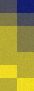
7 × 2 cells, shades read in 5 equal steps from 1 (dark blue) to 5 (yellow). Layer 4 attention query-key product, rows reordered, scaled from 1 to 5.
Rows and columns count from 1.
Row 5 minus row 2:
1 2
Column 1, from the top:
2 3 4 4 4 5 4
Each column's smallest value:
2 1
